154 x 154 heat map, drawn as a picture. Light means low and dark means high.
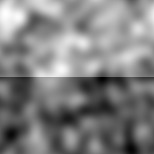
A horizontal seam about 50% of the way down splits the table, and the bottom part is higher. The ninth with the highest average is the bottom right. No lone cell stands out from its neighbours.
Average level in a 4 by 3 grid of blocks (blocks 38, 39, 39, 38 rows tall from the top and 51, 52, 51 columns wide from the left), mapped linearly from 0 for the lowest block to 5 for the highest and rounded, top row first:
011
201
455
445
